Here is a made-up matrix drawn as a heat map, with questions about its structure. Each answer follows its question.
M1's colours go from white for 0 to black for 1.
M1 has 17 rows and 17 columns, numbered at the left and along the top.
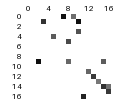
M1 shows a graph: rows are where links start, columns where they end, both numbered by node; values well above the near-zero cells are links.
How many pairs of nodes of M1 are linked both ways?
0
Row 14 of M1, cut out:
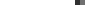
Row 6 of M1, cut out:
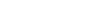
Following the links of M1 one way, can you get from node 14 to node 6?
no
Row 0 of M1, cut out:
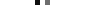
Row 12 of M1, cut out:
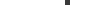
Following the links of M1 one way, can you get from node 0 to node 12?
yes
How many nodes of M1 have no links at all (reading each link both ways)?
1
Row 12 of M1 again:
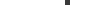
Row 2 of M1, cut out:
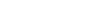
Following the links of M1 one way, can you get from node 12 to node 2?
no
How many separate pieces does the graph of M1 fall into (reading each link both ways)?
3
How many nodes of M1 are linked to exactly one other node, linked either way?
3
